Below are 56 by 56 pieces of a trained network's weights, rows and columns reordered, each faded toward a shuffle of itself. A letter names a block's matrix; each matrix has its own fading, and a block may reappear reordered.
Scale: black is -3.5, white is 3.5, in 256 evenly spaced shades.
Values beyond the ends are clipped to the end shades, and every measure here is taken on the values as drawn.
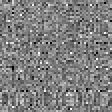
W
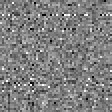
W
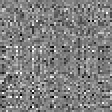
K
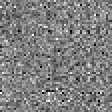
W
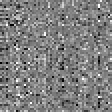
K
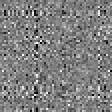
K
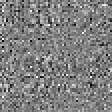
K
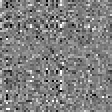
K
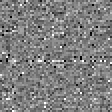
W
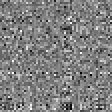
K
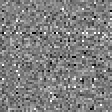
W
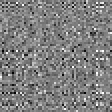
K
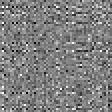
K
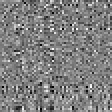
K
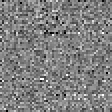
W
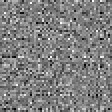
K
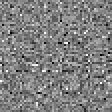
W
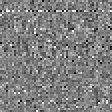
W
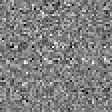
W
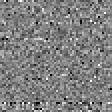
W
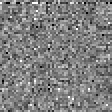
W
